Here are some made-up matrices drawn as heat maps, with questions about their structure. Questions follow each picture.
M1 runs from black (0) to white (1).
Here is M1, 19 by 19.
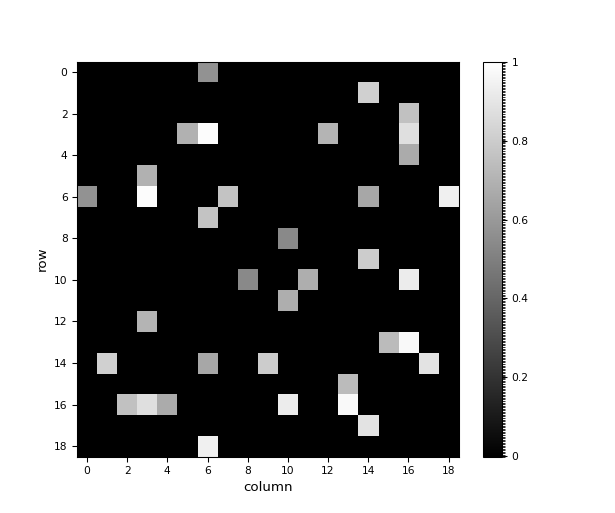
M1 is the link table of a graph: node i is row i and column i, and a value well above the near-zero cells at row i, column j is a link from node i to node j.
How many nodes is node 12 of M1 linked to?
1
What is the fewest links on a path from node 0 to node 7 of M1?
2
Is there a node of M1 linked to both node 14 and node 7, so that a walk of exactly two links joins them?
yes
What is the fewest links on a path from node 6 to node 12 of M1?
2
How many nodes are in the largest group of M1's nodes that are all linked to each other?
2
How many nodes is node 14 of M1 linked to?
4
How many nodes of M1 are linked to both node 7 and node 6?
0
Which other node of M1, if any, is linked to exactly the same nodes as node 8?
node 11
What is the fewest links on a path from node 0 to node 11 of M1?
5
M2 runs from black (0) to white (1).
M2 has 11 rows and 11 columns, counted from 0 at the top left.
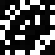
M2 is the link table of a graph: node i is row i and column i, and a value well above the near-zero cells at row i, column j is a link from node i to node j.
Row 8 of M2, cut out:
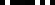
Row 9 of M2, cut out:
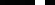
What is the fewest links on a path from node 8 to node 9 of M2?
1
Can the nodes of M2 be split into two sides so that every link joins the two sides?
no
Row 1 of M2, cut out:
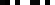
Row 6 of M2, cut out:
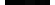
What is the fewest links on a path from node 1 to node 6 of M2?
2
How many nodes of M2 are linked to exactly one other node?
0
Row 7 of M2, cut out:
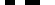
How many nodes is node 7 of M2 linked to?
6
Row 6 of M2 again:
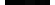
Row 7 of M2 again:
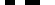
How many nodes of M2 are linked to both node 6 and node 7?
2
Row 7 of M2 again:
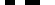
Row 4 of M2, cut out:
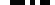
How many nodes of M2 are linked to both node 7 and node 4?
2
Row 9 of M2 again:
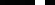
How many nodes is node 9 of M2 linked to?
2
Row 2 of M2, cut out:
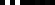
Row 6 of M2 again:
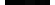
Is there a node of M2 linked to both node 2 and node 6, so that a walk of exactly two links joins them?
no
